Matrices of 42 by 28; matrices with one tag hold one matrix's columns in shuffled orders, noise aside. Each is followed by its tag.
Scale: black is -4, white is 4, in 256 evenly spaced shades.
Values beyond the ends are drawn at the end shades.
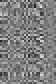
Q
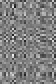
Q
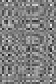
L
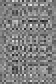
L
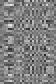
L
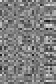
L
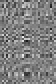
Q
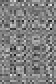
L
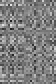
L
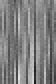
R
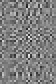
Q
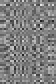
L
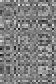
L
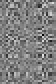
Q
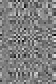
Q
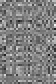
L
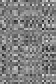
L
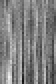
R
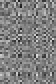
Q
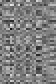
L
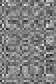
L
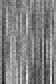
R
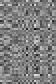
L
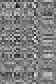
Q
